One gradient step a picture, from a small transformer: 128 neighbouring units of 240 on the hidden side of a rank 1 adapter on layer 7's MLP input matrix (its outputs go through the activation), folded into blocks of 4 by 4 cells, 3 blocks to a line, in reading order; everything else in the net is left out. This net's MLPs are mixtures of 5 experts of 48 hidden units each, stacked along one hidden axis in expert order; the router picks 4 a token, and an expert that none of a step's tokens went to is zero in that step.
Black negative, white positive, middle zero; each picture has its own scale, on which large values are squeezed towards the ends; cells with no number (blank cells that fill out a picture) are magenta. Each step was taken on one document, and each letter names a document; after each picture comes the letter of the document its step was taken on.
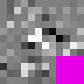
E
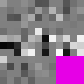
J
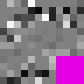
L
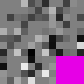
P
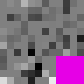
P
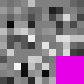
E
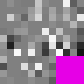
P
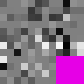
J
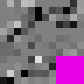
L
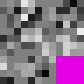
E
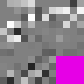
L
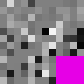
E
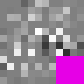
J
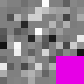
J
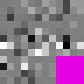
J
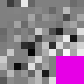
E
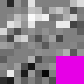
L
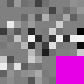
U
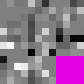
U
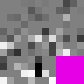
P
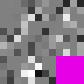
P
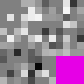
P
